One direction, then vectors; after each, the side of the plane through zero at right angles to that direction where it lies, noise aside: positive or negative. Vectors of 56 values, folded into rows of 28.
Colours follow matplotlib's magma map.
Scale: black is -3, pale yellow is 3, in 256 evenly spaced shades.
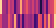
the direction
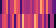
negative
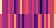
positive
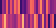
negative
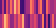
negative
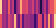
positive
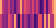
positive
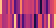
positive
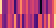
positive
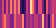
negative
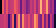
negative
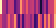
positive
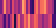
negative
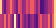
positive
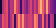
negative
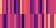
positive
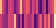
positive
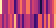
positive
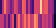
negative
